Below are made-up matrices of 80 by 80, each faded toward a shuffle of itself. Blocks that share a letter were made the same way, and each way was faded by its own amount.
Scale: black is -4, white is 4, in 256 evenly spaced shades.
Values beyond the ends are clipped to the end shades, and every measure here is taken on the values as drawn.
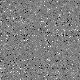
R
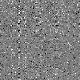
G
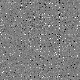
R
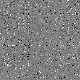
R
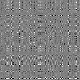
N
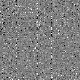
G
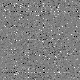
R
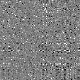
G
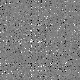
R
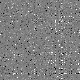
R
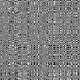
N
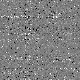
R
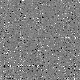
R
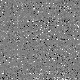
R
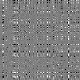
N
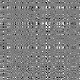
N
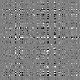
N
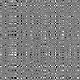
N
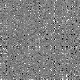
G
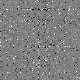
R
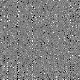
G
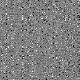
G
